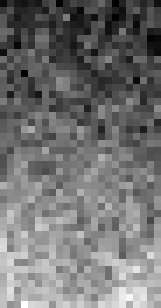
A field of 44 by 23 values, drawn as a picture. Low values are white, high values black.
No row or column stands out. No regular stripes run through it. Values rise toward the top.
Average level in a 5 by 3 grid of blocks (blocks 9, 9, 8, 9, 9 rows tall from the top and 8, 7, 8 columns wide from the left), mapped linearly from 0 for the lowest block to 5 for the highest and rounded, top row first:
5 5 5
4 4 4
3 2 3
1 2 2
0 1 0
